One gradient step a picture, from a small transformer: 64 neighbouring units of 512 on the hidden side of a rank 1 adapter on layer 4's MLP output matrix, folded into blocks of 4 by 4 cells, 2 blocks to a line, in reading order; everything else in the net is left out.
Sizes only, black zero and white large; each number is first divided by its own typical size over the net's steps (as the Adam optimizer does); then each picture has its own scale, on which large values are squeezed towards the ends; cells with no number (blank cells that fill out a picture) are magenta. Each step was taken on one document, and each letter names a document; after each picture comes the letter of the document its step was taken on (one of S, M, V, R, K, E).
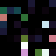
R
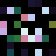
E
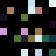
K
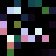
E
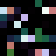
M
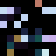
M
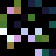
E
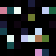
E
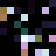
R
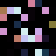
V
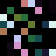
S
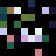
E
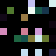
K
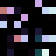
M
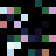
M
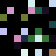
K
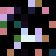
V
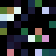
V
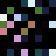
S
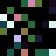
S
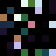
S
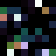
V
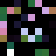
E
